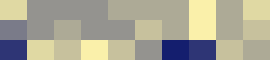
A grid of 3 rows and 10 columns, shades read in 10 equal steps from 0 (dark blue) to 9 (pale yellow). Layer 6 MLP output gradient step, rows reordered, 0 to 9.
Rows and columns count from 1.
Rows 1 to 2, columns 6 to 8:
6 6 9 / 7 6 9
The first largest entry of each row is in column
8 8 4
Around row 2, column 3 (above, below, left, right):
5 7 5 5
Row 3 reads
1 8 7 9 7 5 0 1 7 6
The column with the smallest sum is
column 7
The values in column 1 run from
1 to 8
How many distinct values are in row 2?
5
